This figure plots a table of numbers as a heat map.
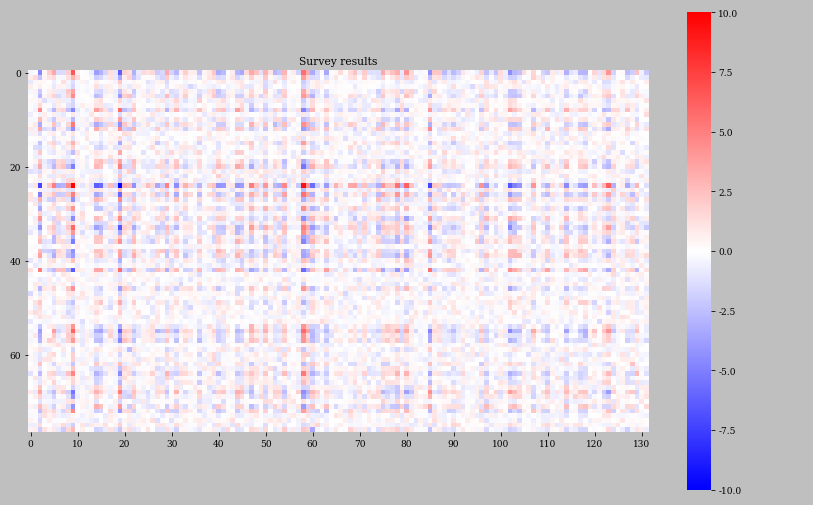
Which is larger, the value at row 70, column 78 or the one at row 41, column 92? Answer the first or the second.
the first
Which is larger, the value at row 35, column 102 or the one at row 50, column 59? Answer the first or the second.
the first
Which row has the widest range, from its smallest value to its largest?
24
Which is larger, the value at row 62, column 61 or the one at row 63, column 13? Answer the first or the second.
the first
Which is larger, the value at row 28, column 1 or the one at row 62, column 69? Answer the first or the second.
the first
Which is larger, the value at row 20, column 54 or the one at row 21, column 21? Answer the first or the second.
the second
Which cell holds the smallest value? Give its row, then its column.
24, 19
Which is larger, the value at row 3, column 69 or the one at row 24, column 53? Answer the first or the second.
the first
